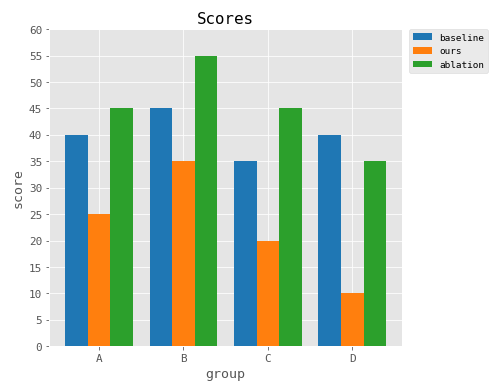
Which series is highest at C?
ablation
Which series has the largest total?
ablation
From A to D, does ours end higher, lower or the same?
lower
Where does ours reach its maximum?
B
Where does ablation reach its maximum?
B
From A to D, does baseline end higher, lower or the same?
the same
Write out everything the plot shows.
Title: Scores
x-axis: group, ticks A B C D
y-axis: score, ticks 0 5 10 15 20 25 30 35 40 45 50 55 60
Legend: baseline, ours, ablation
Values:
baseline: 40 45 35 40
ours: 25 35 20 10
ablation: 45 55 45 35
